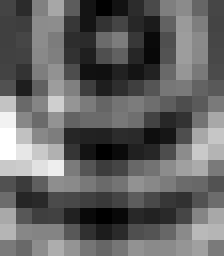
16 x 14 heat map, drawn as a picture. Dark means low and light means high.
Roughest part: middle left. Odd patch: higher, in the middle left. Ninth with the lowest average: top middle. Ninth with the highest average: middle left. Rings: centred on the top middle.
